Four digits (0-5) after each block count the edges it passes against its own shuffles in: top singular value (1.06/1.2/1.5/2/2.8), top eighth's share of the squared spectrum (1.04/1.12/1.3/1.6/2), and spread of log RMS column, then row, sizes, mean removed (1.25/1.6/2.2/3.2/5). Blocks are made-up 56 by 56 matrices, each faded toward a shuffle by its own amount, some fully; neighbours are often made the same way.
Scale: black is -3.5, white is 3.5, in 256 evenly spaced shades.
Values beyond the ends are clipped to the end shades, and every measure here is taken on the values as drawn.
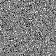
2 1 0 0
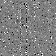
3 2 1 0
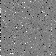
3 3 1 0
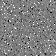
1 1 0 0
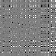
5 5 3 3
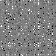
4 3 2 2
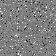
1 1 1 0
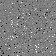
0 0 0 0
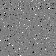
2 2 0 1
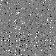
3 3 2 1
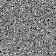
0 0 0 0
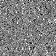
3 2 0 1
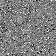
0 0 0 0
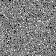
0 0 0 0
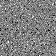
1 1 0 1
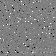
1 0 0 0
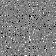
3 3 1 1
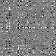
4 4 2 2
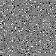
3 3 1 2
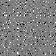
3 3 2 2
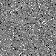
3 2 0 1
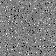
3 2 0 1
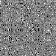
3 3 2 1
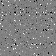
3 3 1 1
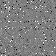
2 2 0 1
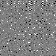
3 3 2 2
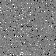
2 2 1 1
